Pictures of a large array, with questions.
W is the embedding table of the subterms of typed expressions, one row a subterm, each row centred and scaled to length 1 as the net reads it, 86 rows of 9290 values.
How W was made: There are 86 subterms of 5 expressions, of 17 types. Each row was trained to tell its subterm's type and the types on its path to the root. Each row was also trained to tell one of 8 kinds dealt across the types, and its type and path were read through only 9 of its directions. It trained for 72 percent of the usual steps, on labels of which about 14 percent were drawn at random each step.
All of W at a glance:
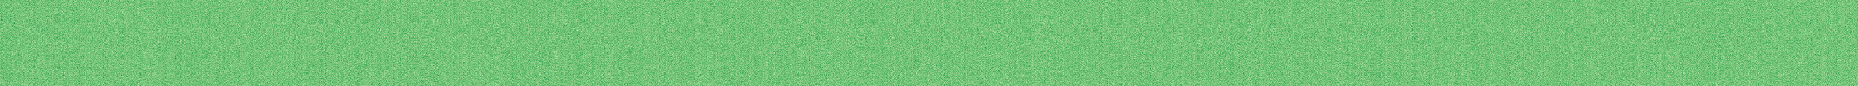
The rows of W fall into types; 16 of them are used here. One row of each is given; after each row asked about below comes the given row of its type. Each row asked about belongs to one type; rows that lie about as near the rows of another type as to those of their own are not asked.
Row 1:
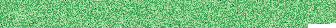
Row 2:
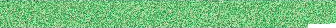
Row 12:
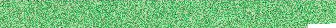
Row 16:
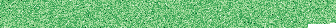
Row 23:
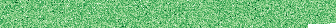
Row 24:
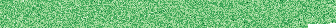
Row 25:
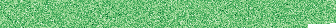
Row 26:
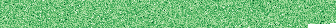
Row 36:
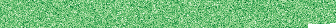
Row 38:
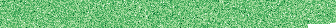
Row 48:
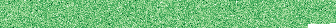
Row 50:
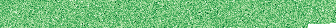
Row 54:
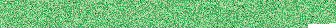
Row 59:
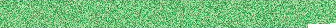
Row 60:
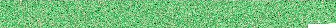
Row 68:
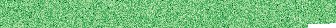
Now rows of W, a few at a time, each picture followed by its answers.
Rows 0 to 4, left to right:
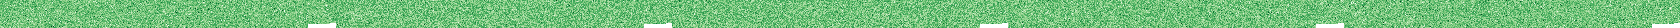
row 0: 50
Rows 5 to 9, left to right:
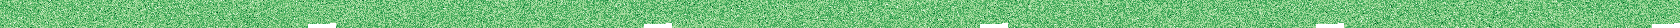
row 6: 48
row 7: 38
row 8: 48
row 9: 23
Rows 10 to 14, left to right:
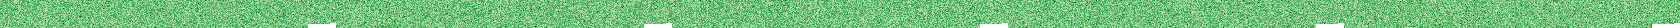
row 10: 60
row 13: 24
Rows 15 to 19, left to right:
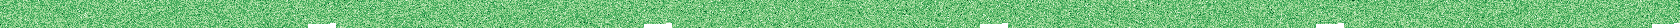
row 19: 59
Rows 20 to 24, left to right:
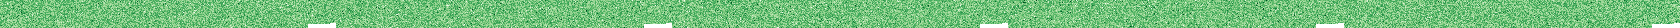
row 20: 59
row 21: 60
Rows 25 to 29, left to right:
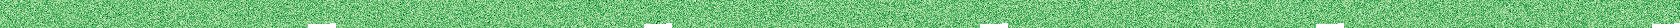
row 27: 24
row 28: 54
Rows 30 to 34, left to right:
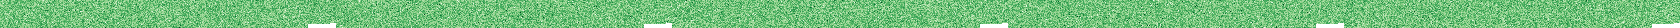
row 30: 26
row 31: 54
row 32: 16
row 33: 36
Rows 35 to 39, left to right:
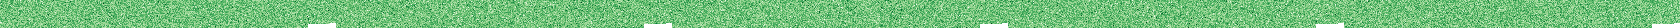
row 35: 24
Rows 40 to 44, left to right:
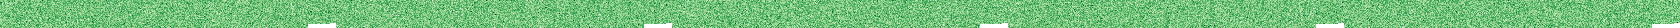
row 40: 25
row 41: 36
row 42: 48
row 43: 25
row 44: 23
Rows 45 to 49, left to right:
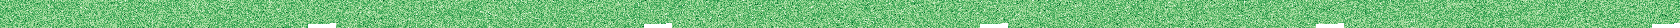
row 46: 1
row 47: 24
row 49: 59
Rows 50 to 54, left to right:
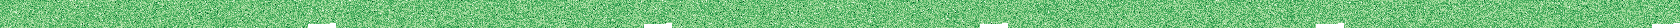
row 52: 12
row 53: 12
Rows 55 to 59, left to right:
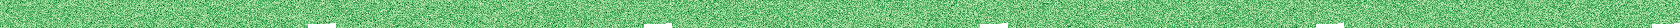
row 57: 2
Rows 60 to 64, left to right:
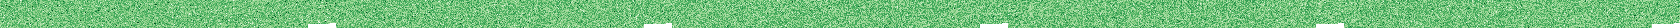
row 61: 12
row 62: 26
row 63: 1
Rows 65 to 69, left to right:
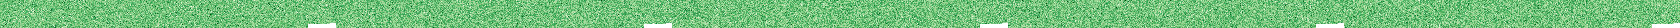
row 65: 50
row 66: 59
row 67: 60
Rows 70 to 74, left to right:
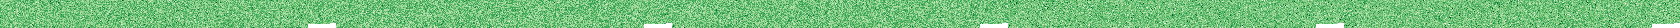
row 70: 36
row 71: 2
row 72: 1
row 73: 50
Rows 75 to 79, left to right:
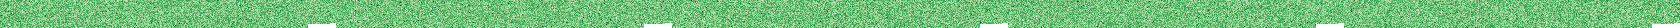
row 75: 54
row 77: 50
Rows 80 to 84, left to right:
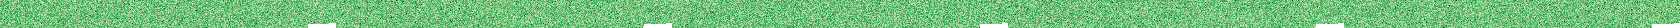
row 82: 25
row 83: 2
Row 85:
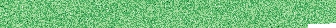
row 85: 48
